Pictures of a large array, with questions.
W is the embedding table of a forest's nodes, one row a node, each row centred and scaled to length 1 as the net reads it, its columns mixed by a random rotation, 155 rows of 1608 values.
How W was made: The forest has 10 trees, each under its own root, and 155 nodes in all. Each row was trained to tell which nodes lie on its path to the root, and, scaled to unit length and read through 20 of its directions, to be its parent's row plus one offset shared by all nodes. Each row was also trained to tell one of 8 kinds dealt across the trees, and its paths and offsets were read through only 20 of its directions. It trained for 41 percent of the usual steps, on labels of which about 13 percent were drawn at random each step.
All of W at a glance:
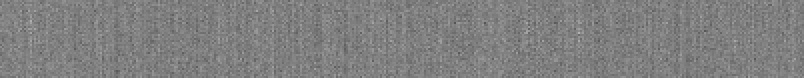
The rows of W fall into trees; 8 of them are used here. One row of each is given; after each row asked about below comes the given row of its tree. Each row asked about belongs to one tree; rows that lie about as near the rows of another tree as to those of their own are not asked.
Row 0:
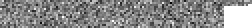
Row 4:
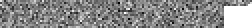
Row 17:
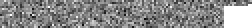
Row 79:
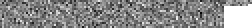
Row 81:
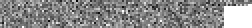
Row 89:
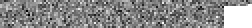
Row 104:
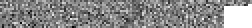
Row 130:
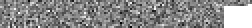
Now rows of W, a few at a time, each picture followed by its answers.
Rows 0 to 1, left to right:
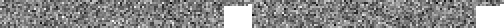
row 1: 17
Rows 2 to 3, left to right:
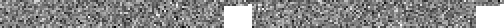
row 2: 81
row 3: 89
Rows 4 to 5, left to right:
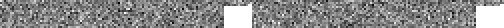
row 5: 79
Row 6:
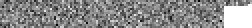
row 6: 0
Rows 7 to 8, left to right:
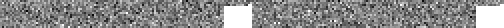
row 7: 104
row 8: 79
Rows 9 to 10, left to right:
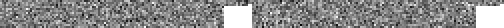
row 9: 89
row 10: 130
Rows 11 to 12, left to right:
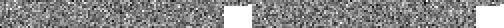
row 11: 89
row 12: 17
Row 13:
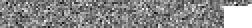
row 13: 4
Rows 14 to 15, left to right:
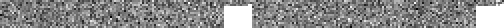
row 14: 17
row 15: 79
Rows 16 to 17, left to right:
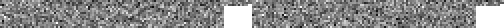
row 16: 81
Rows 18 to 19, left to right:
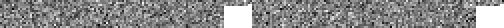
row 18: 79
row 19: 4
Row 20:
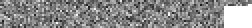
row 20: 81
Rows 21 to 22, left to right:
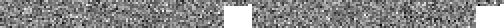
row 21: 130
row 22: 104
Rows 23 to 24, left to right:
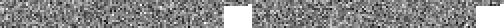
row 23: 104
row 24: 17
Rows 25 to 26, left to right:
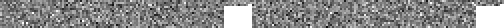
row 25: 79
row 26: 104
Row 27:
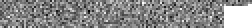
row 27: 130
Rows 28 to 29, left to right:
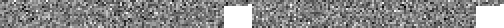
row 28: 89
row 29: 81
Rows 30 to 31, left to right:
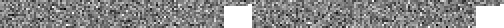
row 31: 104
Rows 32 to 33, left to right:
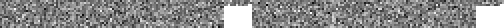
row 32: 89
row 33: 4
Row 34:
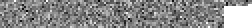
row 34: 89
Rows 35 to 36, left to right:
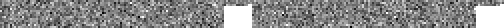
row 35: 17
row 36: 17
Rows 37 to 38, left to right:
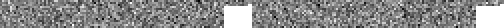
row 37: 17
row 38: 79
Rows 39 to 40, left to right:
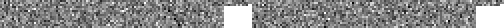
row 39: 104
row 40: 104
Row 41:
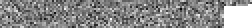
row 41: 81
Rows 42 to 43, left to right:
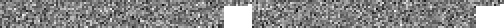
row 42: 89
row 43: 89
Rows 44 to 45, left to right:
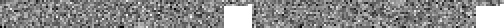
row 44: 0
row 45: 17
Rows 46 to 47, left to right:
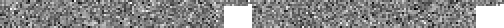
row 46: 17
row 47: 17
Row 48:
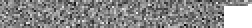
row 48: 79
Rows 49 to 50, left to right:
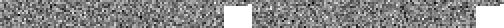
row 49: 130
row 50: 89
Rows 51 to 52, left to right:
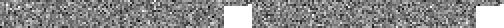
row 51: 89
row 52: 89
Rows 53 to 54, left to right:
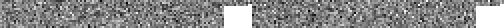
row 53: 89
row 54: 17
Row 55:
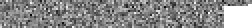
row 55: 130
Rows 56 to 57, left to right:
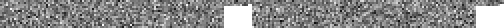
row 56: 104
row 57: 130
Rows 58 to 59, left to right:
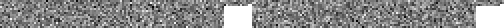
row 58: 81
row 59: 104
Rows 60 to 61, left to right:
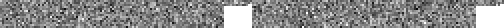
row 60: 4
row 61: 17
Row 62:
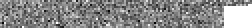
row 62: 81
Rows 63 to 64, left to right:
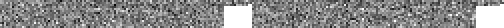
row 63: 81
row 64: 81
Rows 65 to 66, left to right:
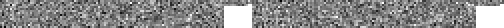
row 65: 17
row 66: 130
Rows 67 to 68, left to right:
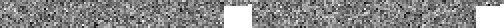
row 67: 81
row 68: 4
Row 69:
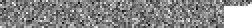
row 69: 130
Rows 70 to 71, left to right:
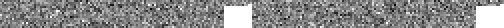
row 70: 79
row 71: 104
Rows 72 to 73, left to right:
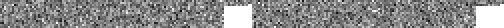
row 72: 81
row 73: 104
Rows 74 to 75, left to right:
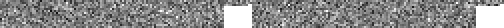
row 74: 130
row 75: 4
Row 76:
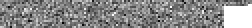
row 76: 130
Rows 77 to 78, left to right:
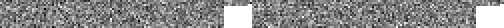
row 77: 89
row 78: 89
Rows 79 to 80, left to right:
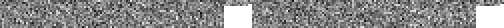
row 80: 130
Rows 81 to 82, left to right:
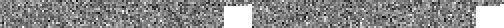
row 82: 81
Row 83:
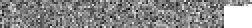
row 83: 17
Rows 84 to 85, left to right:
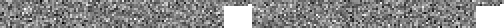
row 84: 130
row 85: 81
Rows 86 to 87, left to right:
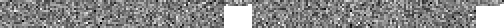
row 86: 4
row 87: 79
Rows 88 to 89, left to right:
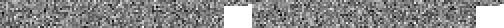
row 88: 104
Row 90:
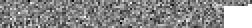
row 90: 130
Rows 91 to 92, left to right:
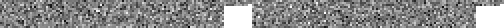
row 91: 81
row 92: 81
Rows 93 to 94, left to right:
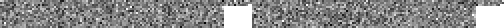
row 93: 4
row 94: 104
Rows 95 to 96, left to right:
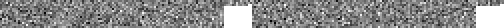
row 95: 104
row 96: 89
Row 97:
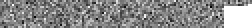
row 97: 17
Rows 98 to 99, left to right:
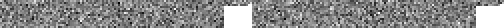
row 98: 4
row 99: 89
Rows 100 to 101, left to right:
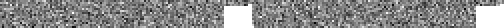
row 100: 104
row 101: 130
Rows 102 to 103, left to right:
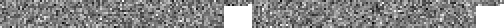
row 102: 130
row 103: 17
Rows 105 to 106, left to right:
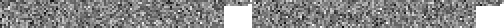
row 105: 0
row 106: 104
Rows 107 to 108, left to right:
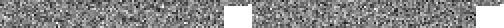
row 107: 81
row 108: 79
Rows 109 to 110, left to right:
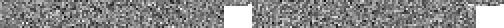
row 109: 79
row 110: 130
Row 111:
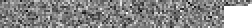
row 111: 104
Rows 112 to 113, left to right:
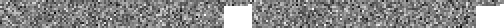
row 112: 81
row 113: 17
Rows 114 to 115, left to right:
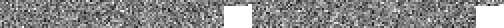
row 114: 104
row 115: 4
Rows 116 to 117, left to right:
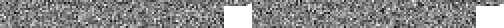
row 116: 4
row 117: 4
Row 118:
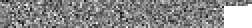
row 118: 89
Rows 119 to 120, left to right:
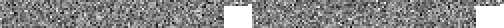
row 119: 4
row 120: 4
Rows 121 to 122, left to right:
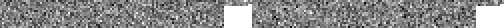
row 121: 79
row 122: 79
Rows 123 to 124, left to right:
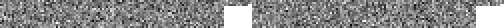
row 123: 81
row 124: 0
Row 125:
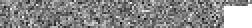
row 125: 17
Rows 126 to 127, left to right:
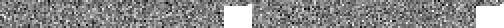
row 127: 0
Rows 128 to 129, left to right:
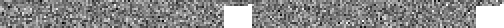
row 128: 130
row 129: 0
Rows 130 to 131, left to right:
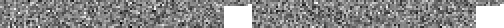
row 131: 104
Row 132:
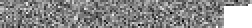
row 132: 104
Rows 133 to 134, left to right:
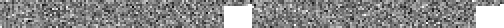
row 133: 130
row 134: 81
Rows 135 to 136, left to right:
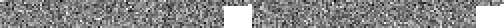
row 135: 4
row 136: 0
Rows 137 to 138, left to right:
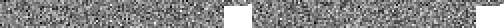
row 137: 0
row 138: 130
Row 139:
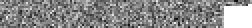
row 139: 104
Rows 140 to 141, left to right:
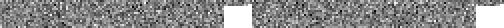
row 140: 130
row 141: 130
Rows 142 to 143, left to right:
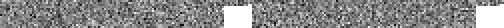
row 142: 17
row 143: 89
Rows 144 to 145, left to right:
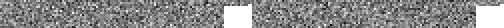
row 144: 81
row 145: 79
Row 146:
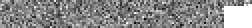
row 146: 17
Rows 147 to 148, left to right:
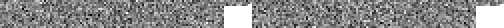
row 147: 89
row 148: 0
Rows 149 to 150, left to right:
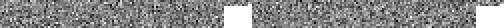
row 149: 104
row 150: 4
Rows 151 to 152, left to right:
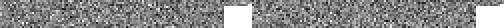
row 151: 79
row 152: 0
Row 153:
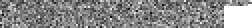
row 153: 17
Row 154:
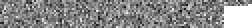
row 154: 81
